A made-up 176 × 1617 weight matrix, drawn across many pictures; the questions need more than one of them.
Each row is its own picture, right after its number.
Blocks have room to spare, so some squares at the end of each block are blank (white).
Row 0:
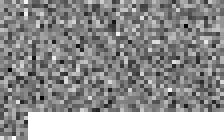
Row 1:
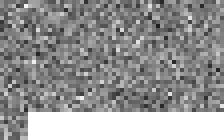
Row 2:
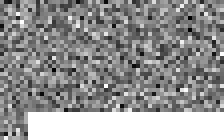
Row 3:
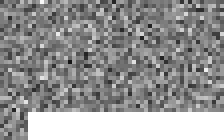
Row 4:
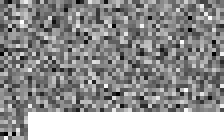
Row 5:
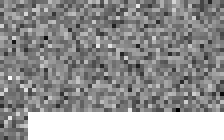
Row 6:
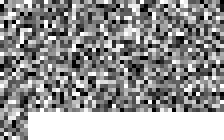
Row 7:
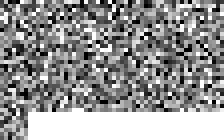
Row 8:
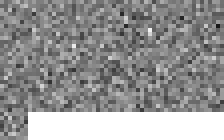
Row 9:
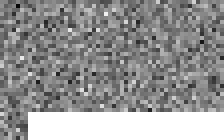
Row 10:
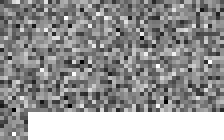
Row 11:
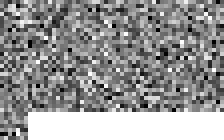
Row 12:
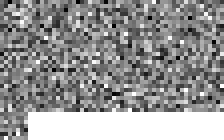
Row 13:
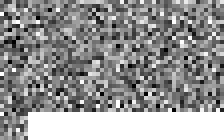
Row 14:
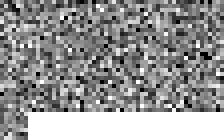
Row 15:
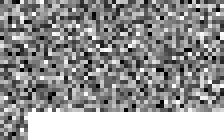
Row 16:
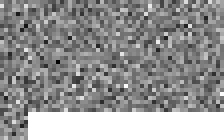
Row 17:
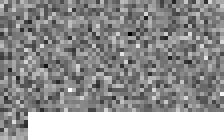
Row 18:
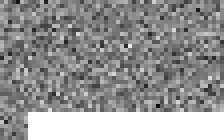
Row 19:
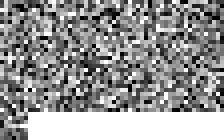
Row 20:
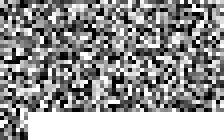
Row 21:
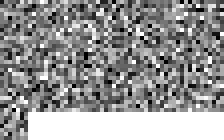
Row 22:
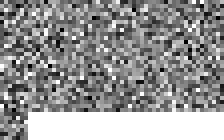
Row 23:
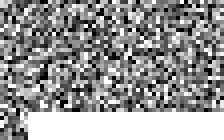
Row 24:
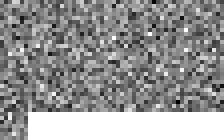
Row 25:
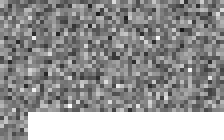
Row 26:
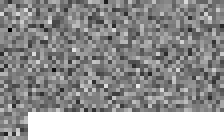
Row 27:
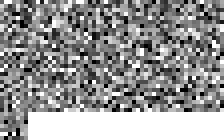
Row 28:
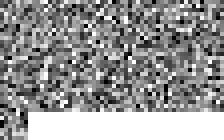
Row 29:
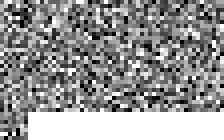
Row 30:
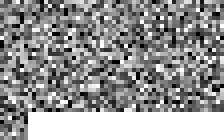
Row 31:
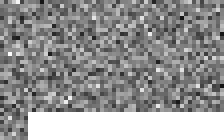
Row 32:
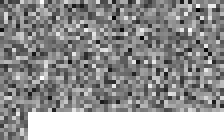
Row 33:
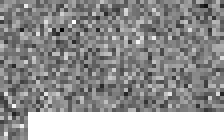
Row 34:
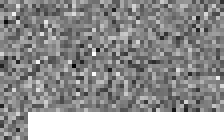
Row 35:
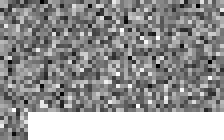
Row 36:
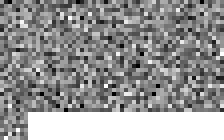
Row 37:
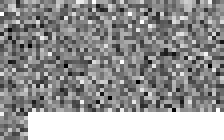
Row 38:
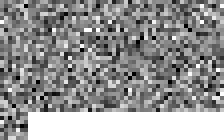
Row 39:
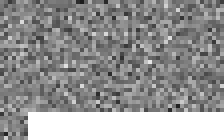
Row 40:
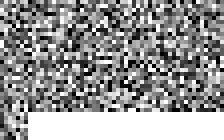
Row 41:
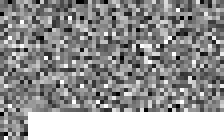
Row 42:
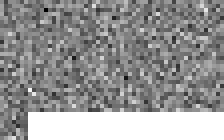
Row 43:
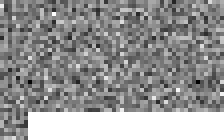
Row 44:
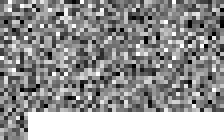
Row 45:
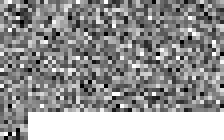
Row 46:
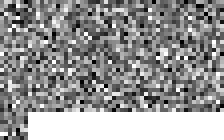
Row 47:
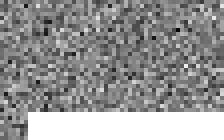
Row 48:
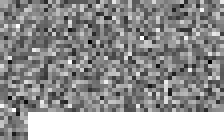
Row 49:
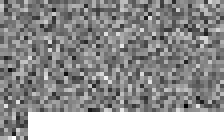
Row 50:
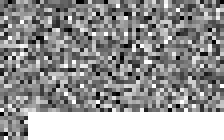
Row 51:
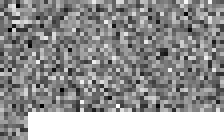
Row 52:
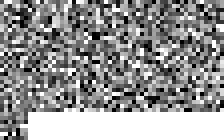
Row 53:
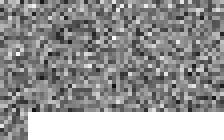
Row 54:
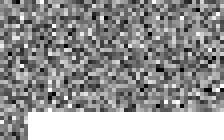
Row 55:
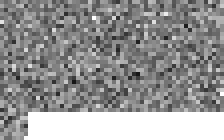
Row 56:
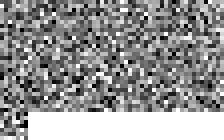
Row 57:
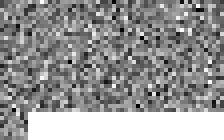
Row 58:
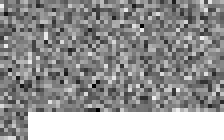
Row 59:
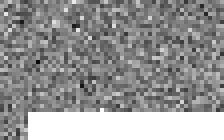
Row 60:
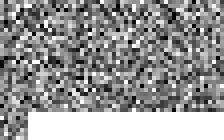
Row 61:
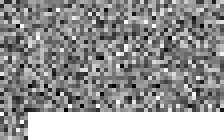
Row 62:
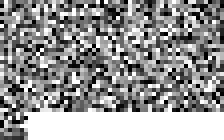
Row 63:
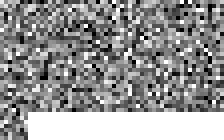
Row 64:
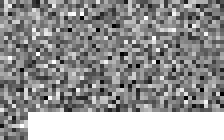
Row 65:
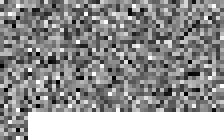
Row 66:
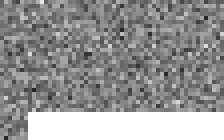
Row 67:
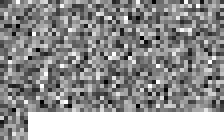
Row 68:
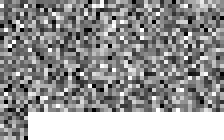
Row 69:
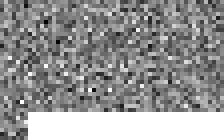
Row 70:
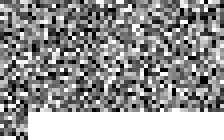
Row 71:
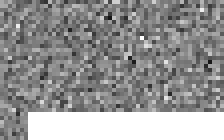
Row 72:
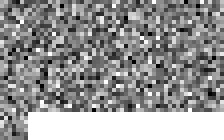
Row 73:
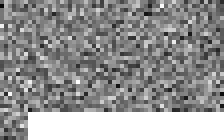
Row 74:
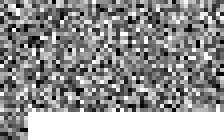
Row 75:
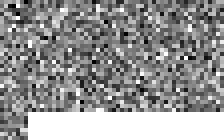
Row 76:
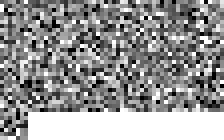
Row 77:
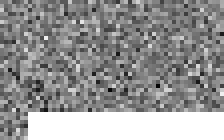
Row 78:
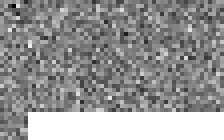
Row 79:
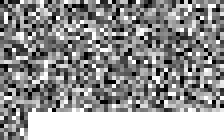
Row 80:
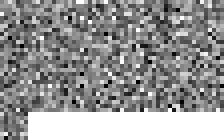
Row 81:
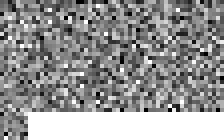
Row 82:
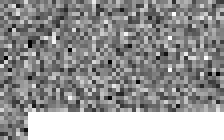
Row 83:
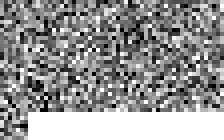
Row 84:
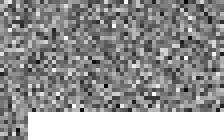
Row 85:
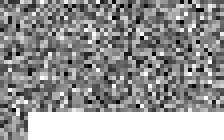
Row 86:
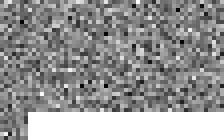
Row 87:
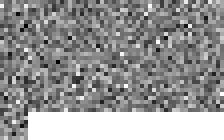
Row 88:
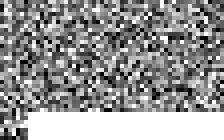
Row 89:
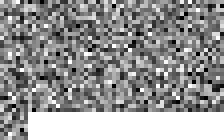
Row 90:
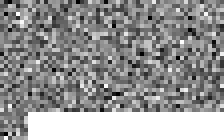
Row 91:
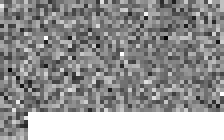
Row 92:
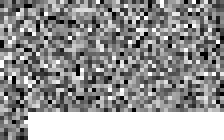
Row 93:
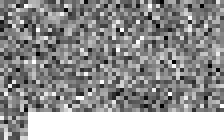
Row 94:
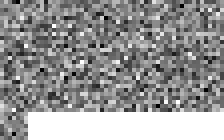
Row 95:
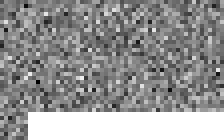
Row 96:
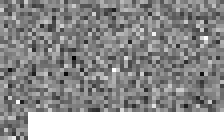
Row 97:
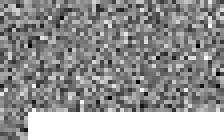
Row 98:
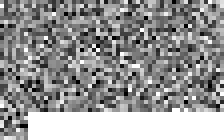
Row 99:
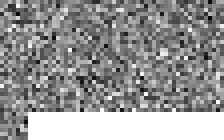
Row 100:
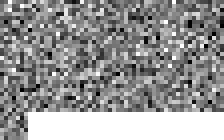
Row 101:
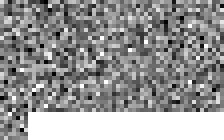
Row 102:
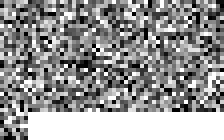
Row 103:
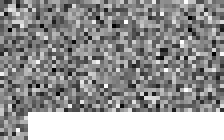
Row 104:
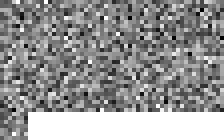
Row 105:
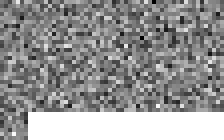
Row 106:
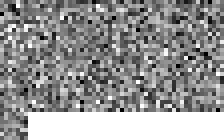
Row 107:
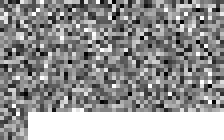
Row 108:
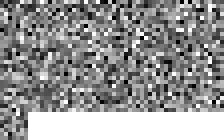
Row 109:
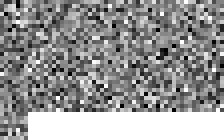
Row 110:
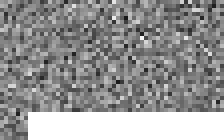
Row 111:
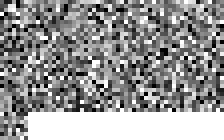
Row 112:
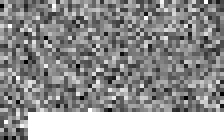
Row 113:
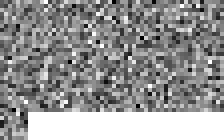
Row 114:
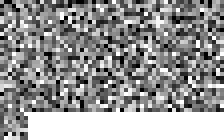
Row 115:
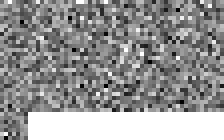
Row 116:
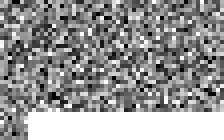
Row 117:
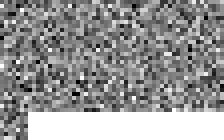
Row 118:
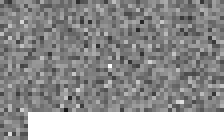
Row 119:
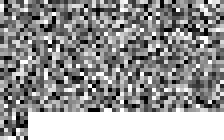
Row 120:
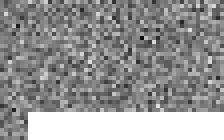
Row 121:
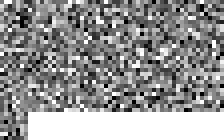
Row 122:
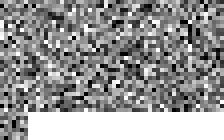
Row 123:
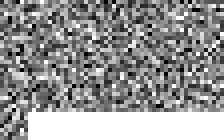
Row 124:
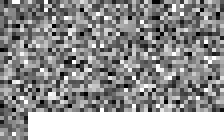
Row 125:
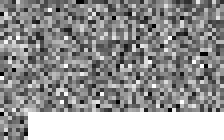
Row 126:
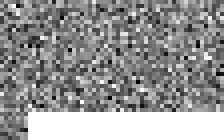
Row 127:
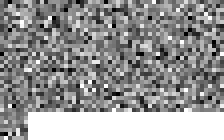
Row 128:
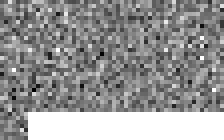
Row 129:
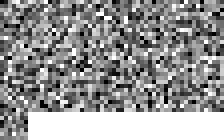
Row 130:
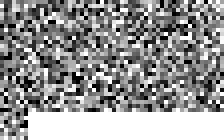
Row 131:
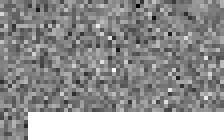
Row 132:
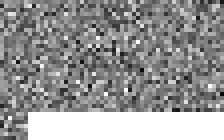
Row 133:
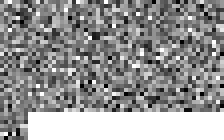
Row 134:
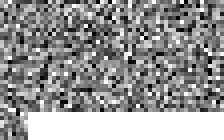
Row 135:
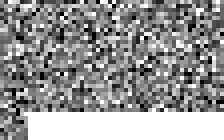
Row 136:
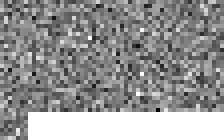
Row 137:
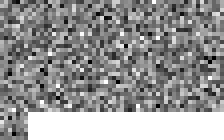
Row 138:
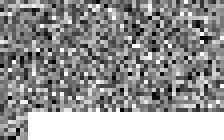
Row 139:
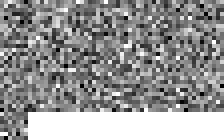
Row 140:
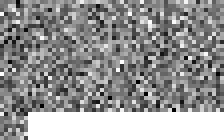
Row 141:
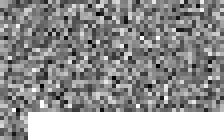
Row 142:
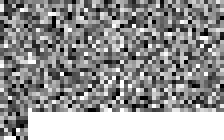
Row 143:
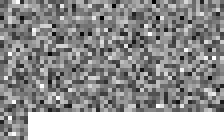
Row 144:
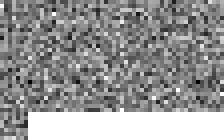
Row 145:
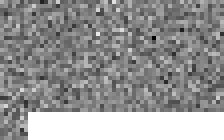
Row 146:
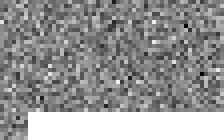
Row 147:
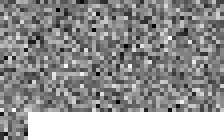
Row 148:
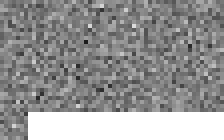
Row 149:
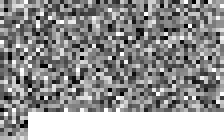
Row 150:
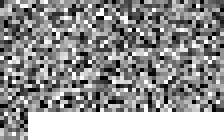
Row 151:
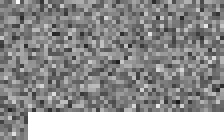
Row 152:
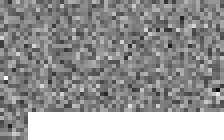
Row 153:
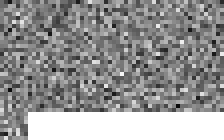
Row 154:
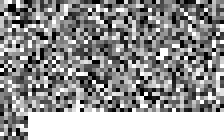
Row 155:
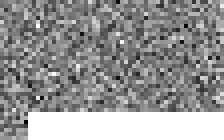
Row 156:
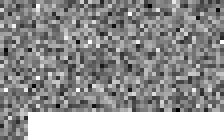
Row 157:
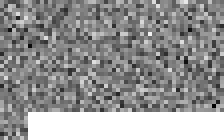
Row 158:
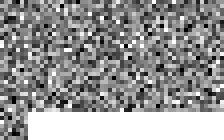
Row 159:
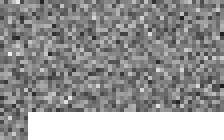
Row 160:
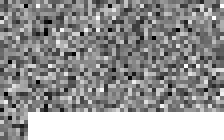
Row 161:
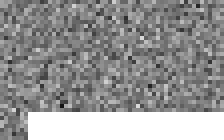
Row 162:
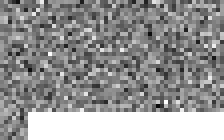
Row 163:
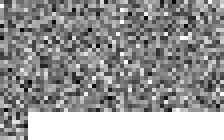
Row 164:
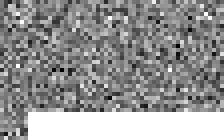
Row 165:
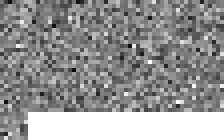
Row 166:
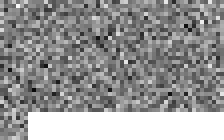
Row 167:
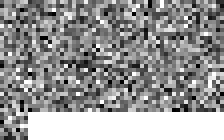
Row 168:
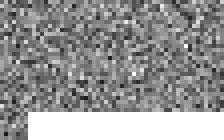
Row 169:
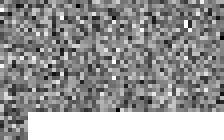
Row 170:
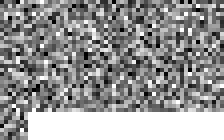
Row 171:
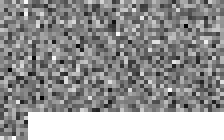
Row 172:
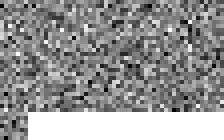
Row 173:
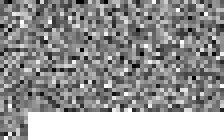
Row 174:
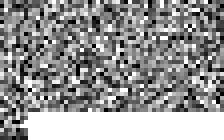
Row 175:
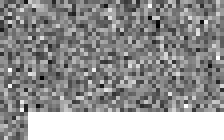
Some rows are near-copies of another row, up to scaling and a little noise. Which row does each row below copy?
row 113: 28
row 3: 21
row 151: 30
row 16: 87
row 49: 119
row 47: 160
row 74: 126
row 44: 100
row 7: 107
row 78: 75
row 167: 102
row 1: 93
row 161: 23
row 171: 0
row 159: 31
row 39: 50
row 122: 172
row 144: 43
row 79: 32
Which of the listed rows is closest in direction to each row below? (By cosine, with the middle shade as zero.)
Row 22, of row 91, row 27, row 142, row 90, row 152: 142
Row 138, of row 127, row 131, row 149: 149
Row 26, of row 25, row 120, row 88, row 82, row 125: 82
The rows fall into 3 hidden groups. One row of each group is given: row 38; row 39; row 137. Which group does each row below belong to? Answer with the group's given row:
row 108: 137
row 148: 38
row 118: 39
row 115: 39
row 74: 39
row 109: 39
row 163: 38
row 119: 38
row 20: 137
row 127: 39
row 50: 39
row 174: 38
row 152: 137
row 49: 38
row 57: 137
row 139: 39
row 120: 137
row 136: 38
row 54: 137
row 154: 39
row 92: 38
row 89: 137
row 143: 137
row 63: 137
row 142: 38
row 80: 39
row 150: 137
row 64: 38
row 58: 38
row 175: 38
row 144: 38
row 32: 137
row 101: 137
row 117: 38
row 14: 39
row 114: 39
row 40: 38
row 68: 38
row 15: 137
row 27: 39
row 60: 38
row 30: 137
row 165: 39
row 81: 39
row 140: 39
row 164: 39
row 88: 38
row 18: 137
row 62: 38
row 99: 39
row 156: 38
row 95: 38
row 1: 38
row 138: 38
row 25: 137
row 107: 137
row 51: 39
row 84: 39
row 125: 39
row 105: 137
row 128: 137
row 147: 39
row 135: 137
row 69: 38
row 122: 38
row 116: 137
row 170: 137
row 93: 38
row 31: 137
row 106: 39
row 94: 137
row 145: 137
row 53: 137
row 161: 137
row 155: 38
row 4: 39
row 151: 137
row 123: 137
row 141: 137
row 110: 137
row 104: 137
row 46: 39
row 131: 38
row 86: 39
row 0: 38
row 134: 137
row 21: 137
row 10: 137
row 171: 38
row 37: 39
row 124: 137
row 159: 137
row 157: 39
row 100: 137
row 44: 137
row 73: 38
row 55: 38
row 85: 137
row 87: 38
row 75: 39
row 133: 39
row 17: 38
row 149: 38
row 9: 38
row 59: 39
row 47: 38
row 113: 137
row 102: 38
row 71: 137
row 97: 39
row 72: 137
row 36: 39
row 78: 39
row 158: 137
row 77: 38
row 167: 38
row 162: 137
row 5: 38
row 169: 38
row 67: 137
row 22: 38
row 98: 38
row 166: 38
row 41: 39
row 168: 38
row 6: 38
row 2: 39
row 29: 39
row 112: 38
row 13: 39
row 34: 38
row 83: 38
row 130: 38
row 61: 39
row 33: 38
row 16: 38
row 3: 137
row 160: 38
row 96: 38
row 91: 38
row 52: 39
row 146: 38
